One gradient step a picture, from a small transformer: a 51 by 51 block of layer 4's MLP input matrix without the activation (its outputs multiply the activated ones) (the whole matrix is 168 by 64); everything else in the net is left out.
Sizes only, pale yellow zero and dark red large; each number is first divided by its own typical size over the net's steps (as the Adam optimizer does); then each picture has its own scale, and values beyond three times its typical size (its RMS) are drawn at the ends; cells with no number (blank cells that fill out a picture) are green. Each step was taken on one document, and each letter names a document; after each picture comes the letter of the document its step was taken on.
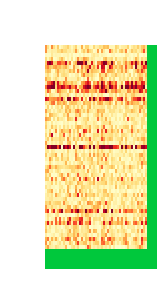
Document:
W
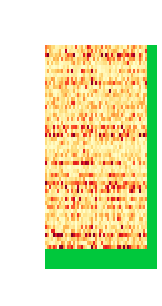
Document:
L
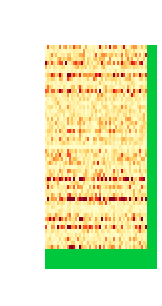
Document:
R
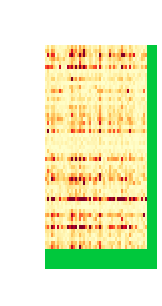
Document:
R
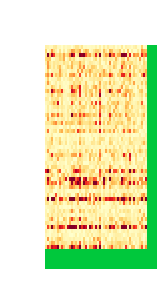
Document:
R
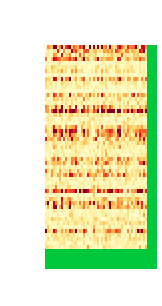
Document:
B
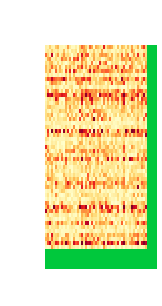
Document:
W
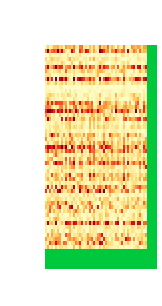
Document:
W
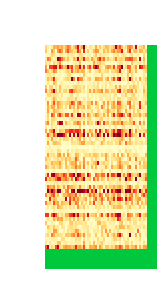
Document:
B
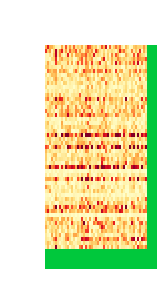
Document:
W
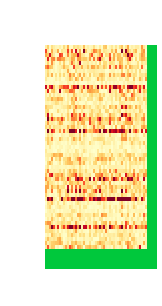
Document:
R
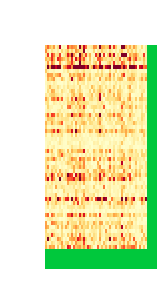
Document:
R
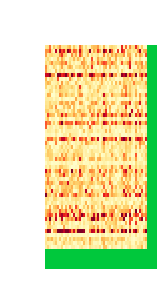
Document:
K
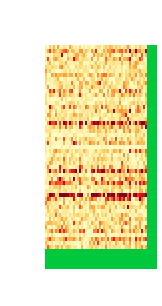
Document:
K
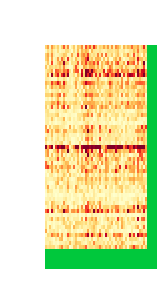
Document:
W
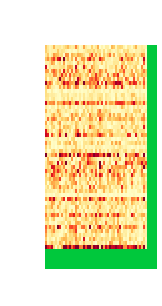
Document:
L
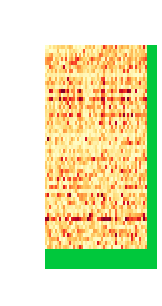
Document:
K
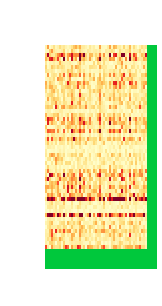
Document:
R
